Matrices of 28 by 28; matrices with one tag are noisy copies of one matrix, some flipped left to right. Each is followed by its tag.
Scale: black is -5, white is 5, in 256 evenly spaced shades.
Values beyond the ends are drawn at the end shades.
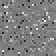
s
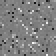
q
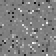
q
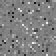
q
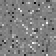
q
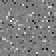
s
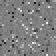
q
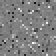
q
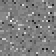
s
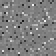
s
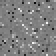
q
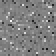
s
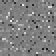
s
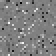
q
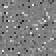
s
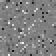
q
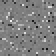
s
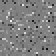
s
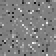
q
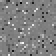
q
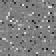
s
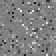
q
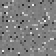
s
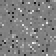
q
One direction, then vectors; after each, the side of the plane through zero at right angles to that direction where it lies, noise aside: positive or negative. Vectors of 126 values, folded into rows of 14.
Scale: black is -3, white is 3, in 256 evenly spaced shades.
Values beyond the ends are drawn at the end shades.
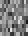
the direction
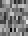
negative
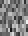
negative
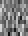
negative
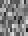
negative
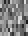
positive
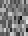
negative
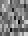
negative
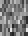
positive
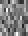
positive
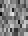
negative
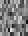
positive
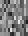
positive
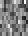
positive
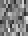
negative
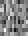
negative
